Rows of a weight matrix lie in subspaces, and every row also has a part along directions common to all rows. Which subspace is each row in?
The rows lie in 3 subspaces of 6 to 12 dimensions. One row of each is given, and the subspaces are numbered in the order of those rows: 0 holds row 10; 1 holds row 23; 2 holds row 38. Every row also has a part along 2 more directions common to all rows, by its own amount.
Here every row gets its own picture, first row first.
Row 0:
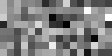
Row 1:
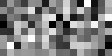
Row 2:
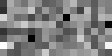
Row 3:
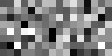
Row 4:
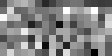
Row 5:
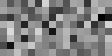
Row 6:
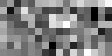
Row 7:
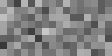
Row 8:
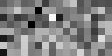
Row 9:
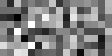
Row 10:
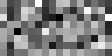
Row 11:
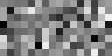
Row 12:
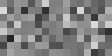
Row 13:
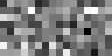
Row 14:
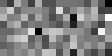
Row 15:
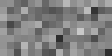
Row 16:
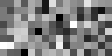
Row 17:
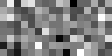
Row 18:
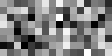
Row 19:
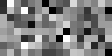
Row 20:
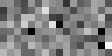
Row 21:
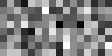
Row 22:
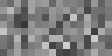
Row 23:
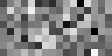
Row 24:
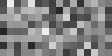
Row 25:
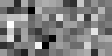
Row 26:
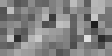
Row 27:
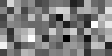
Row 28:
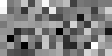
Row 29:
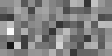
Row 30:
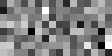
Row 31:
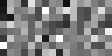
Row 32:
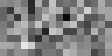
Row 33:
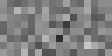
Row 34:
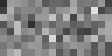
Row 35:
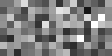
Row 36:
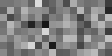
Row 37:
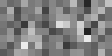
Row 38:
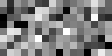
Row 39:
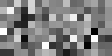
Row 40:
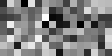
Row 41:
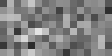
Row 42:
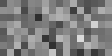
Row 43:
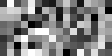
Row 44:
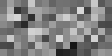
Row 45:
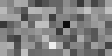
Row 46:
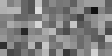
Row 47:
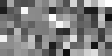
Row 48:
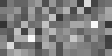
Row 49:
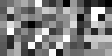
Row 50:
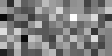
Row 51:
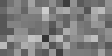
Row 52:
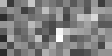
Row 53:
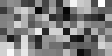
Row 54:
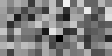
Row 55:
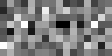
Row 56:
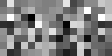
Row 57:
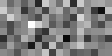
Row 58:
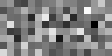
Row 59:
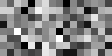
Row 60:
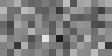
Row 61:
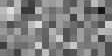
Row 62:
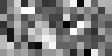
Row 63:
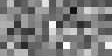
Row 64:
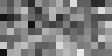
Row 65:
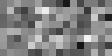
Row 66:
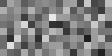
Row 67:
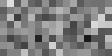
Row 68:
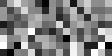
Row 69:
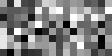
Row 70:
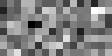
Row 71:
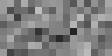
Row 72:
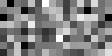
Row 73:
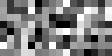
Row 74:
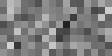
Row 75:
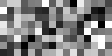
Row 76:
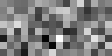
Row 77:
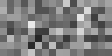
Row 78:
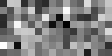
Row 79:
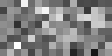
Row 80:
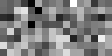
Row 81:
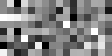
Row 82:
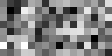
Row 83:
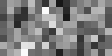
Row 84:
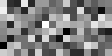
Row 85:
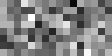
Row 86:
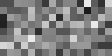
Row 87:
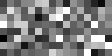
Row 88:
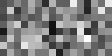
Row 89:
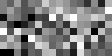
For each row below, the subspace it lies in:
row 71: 1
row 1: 2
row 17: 1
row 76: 2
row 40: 2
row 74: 0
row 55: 2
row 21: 2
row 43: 1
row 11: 0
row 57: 0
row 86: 2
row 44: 1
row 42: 2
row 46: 0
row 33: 2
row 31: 2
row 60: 2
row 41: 1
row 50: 1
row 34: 0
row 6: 0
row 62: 1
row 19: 0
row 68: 2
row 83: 1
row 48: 2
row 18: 2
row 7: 2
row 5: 2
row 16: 2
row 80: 1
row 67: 2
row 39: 1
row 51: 2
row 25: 1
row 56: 1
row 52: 0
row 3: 2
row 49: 0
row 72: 0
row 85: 1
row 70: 0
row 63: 2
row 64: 1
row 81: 1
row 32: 1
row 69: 1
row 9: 1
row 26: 2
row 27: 2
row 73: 0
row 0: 0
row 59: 0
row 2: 2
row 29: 2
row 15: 0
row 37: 2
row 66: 2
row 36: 0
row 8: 1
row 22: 1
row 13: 0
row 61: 0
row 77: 0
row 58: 2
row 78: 2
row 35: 2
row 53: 1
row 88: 2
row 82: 0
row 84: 2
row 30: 2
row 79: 2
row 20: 2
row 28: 0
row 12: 2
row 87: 2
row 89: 1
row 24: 1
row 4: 0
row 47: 0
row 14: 0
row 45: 0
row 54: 1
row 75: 2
